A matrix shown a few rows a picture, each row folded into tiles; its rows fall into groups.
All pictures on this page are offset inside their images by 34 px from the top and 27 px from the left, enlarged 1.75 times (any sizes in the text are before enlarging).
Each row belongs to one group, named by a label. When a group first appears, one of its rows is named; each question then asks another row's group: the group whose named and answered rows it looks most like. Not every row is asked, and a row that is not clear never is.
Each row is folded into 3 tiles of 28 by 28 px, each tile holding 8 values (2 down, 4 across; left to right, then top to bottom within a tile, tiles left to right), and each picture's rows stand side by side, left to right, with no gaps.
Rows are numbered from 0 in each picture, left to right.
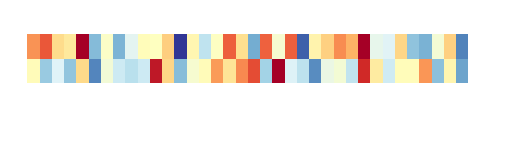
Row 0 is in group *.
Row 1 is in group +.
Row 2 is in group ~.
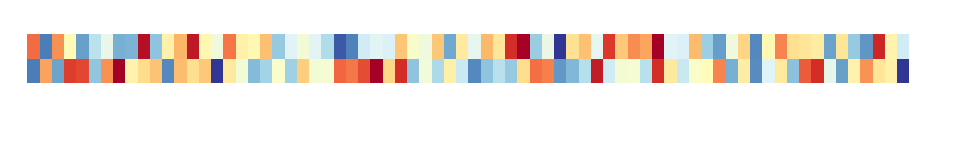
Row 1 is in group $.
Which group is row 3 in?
*
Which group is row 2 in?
+
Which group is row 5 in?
~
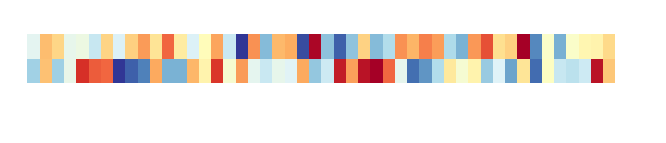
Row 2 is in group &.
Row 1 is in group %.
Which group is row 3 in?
*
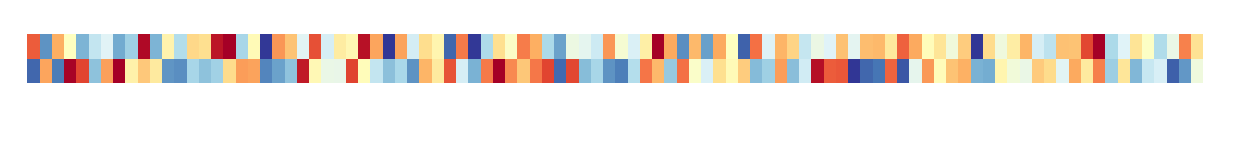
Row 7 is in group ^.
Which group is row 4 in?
%
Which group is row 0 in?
~
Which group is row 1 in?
*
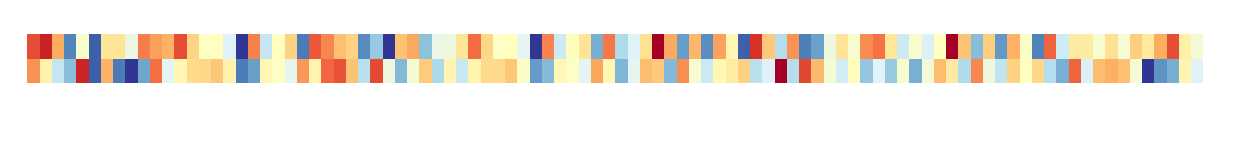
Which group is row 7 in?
&
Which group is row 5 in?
&
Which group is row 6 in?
%
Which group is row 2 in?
$
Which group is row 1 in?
%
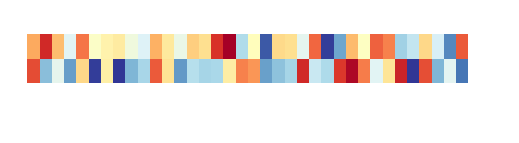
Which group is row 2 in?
+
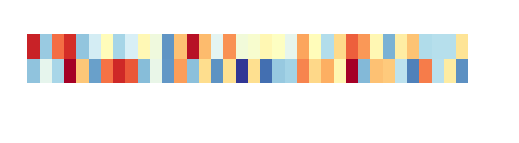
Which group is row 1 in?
*
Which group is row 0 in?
~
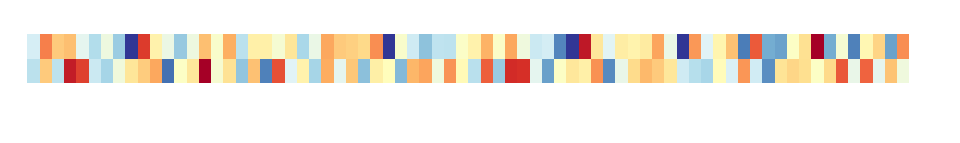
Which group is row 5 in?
+
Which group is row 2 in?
$
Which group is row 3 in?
~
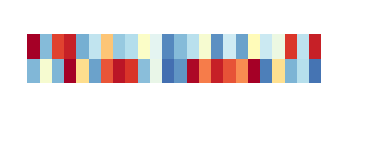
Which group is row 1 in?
+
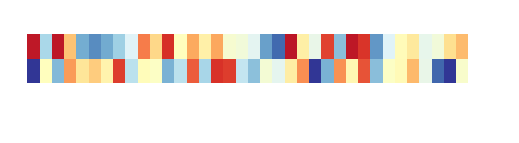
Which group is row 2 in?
^
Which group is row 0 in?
~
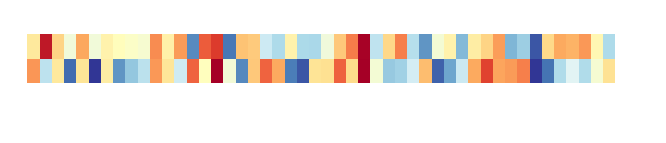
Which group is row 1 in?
^
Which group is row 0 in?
*
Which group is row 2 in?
^
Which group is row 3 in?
&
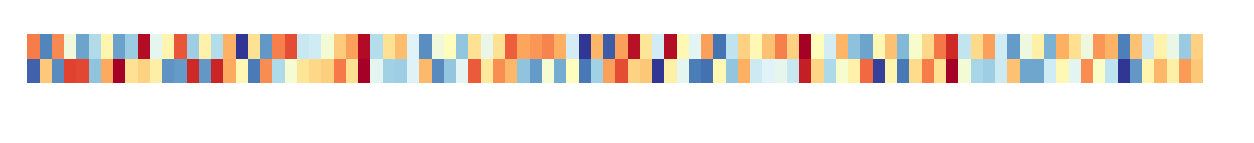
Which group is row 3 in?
^
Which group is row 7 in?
%
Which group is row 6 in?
^
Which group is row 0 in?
~
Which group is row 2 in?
^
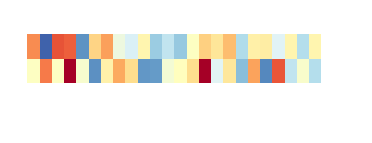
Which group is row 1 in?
+
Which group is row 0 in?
^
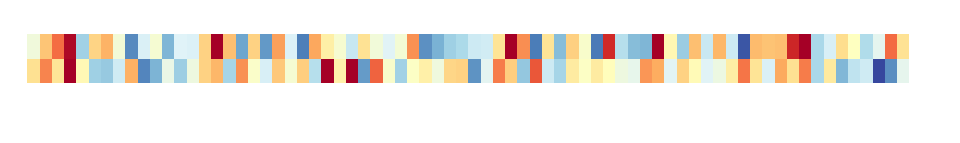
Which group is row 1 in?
%
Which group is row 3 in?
%
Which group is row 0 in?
^
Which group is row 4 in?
%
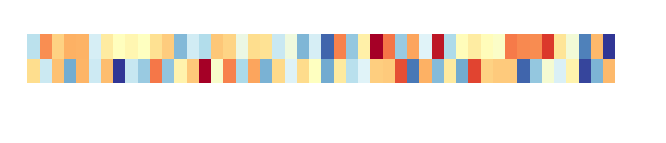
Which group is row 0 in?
*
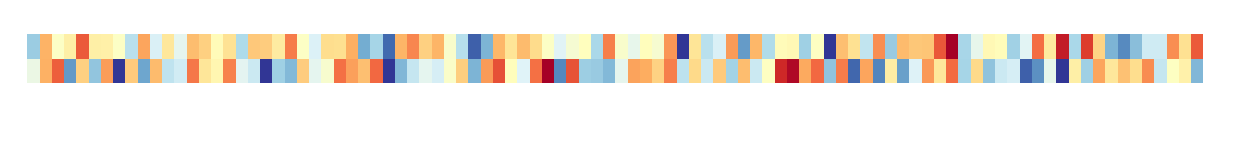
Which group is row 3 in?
+
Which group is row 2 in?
&
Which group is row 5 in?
+
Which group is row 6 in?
^
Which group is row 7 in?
~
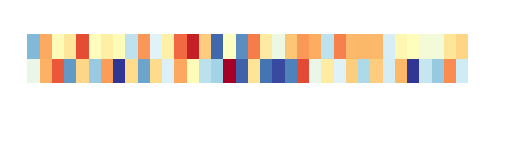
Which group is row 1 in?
*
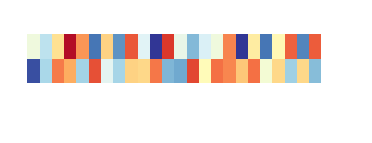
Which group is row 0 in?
%
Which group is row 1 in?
+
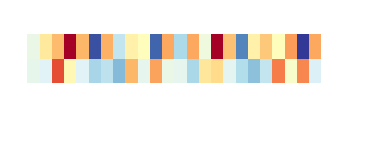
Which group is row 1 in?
%
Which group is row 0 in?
%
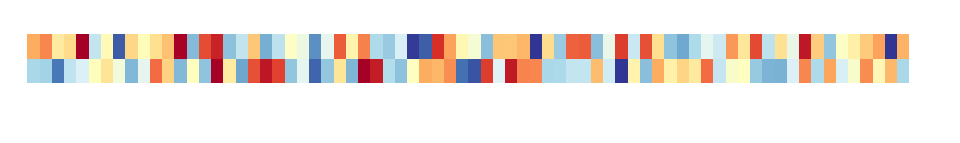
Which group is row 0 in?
*
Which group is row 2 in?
~
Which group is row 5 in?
%
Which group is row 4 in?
~
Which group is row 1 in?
~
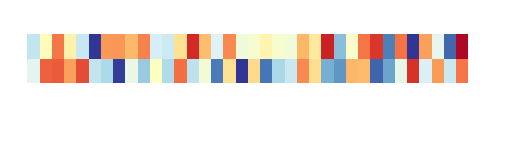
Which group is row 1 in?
*
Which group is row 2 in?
%
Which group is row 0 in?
&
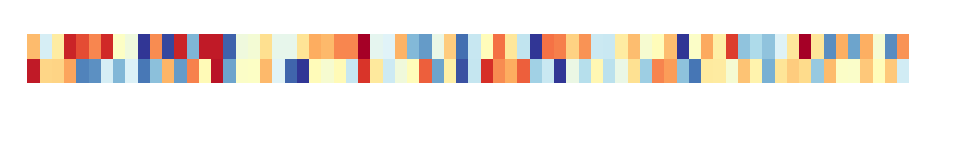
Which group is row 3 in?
&
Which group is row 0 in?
^
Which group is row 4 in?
&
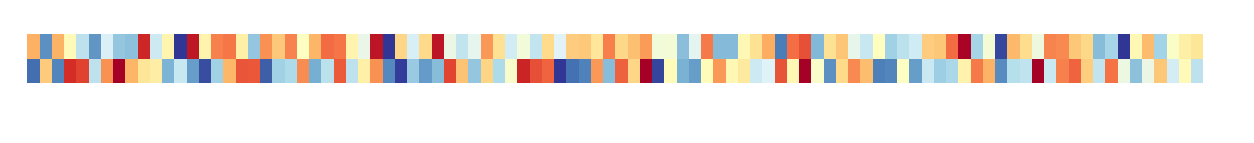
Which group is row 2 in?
&
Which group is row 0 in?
~
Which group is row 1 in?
*
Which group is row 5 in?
^
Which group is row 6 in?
*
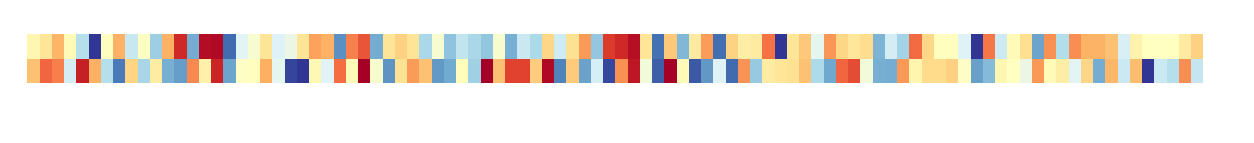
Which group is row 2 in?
^
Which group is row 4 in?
$
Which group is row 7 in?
*
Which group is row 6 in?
%
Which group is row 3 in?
+
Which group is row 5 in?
^
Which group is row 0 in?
$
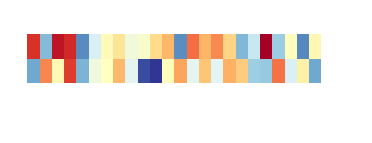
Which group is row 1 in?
$
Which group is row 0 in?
^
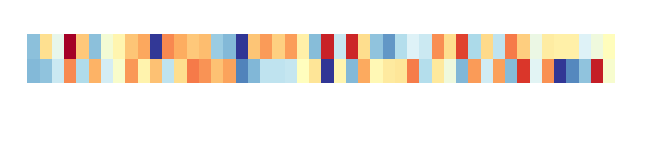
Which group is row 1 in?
&
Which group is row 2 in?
~
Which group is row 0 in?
%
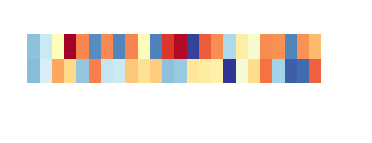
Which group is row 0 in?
%
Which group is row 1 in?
^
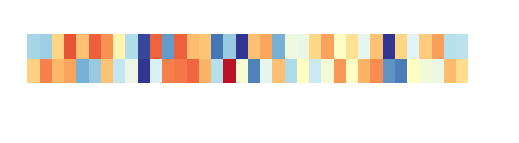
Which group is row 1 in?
$
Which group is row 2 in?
&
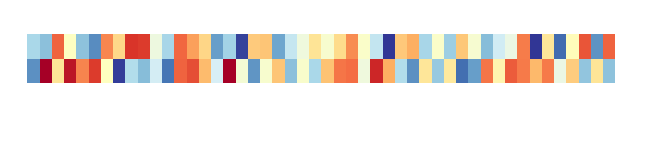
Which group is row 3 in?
+
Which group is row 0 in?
&
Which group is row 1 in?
$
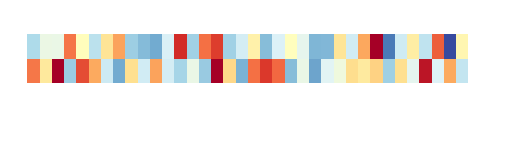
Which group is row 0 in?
$
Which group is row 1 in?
~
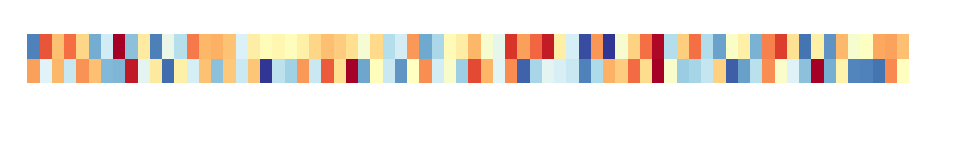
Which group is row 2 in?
$
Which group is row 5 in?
*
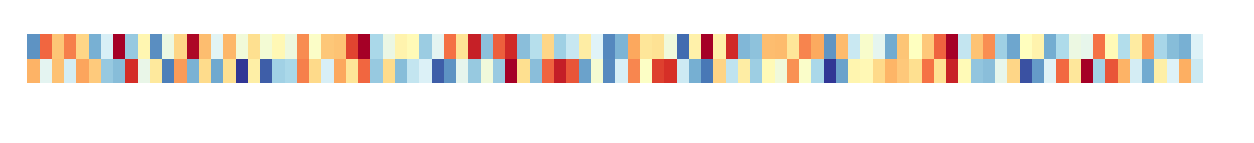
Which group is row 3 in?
~
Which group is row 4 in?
&
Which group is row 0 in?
$
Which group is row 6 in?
^
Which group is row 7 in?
$
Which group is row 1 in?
*
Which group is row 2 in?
^
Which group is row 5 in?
%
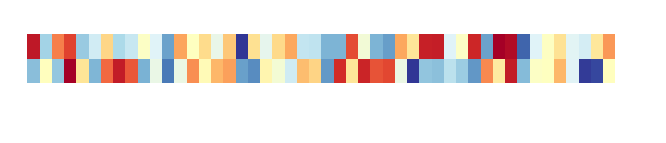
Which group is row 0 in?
~
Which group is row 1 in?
&
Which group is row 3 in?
^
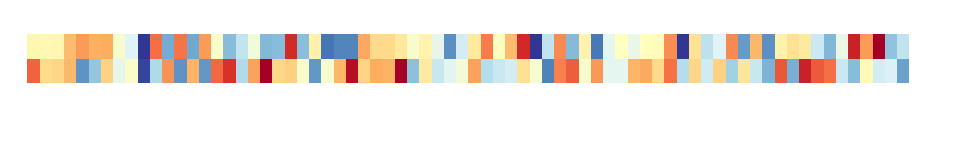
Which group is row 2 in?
+
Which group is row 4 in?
+
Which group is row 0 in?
^
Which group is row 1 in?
~
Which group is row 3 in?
$
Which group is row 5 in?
&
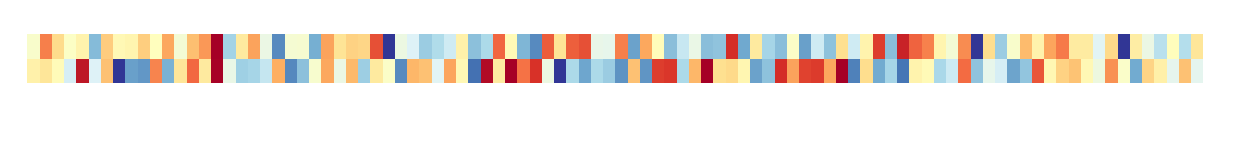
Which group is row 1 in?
^
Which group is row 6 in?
*
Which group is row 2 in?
$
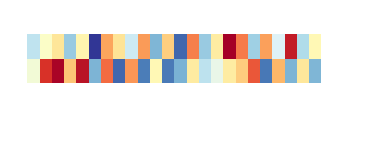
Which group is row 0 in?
+
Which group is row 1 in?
+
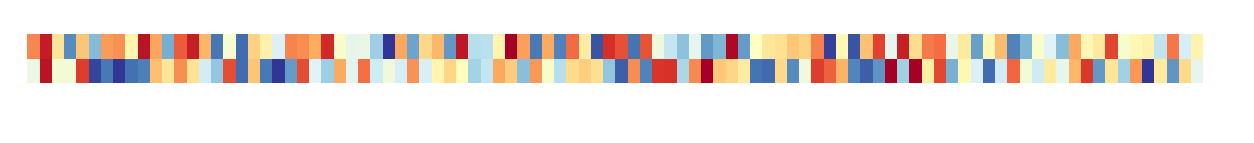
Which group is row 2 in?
%
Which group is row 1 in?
*
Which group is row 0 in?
&
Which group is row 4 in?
~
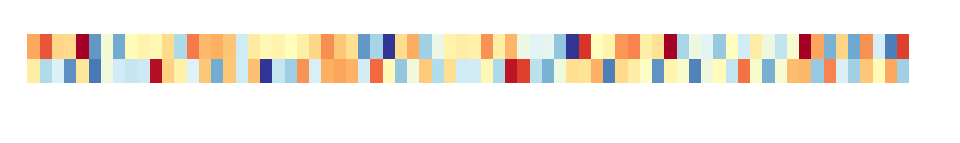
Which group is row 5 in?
%
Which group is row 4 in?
$
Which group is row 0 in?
*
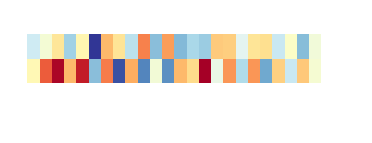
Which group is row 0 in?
+
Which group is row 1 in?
+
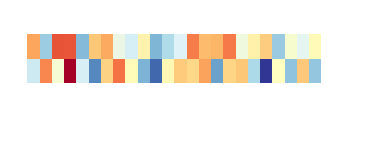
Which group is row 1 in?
$
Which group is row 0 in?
^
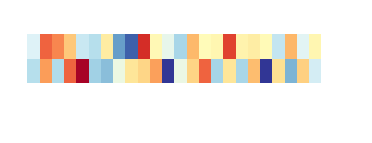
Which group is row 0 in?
~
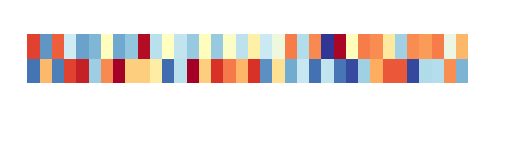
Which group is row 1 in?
+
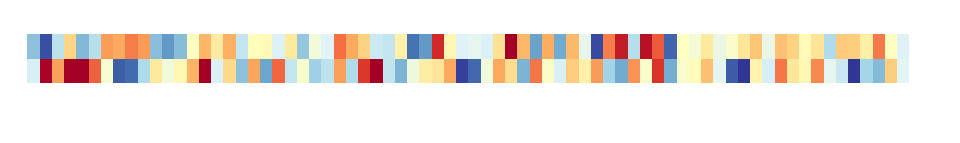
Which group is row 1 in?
+
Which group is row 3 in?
%
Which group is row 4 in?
^
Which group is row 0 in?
&
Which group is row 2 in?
~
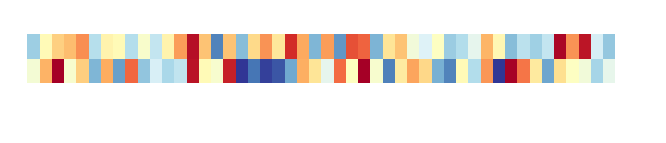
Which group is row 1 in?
&
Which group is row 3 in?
&
